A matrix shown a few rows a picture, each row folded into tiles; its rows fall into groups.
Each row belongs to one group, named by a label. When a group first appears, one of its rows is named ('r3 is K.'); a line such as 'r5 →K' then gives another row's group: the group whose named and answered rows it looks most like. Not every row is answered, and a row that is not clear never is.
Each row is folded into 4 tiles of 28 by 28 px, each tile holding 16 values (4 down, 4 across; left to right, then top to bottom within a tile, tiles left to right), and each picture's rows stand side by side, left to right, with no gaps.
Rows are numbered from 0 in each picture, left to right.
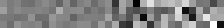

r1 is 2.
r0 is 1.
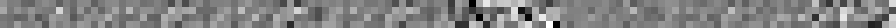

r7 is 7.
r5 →1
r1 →1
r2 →1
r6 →1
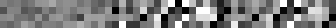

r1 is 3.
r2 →3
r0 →2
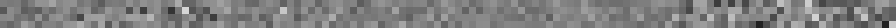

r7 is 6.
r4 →1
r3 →1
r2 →1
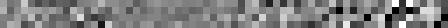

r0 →6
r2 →7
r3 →3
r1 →1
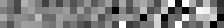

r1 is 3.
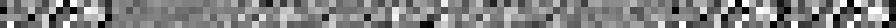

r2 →7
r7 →3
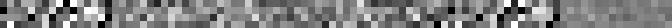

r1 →7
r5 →6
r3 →6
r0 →3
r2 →6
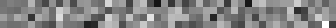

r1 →7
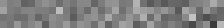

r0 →1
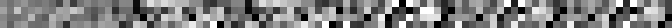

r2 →2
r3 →3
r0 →1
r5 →3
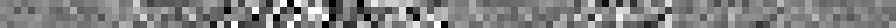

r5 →7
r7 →6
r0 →1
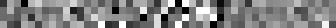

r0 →2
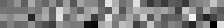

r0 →7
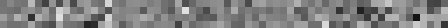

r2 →2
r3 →2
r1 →1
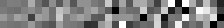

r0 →7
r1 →3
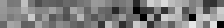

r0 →6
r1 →2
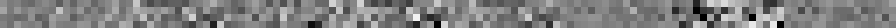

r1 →6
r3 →6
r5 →1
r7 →1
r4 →6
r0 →1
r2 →7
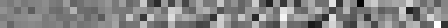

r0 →1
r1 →7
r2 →7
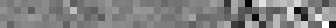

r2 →2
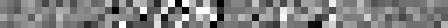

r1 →3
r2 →7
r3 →6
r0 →7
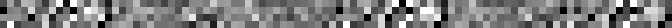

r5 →3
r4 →6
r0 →3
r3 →3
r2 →6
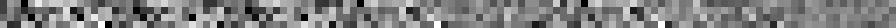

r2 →2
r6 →6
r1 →2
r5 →2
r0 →2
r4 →7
